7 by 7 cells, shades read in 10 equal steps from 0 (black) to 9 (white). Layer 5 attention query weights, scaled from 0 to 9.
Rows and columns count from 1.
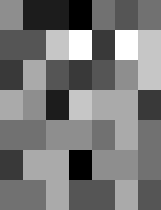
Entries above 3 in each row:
3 4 3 5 7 5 4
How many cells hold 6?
9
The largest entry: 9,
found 2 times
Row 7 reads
4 4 6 3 3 6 3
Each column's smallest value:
2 1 1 0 2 3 2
